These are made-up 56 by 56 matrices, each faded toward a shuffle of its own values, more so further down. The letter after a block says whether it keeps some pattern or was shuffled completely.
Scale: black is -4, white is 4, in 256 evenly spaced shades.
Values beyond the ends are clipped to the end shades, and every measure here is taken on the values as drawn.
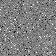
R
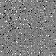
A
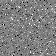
R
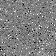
R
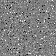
R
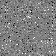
A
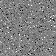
R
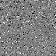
A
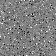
R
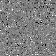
A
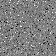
R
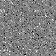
A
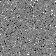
R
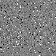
A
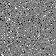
A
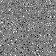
R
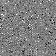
A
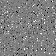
A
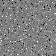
R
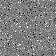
R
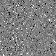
A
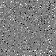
A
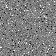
R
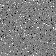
R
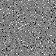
A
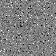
A
